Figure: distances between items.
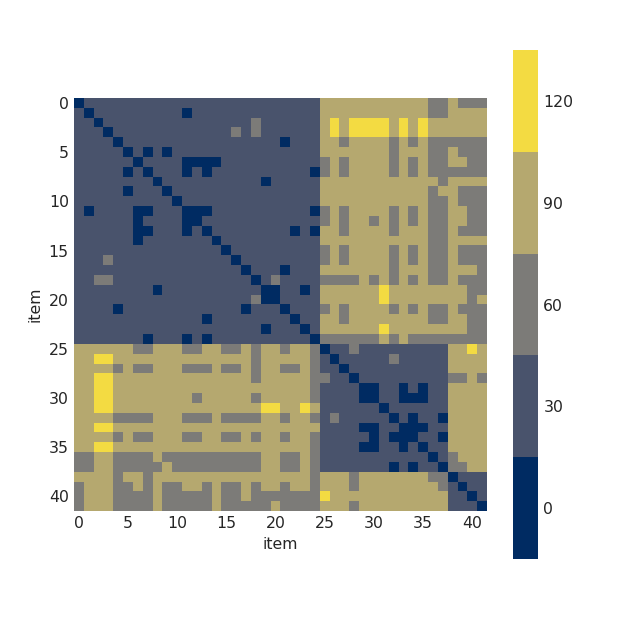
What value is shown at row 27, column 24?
60
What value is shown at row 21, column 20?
30
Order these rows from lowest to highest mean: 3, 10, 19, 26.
10, 19, 3, 26
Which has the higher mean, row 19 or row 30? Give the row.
30
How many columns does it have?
42
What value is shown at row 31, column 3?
120
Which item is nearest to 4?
21
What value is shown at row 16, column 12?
30
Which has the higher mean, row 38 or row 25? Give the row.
38
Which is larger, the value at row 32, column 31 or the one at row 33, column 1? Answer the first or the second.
the second
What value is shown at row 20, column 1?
30
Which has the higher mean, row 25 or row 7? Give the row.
25
